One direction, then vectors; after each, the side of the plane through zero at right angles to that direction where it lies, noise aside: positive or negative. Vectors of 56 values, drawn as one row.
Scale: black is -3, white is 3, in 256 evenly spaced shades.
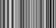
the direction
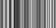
negative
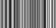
negative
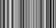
positive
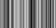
positive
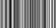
negative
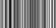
negative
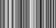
positive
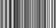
negative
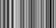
positive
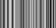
positive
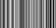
positive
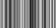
negative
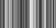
positive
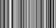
positive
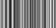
negative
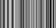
positive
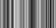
positive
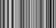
positive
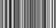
negative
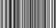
negative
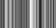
positive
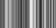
positive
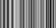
positive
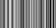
positive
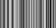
positive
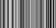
positive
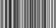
negative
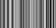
positive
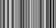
positive
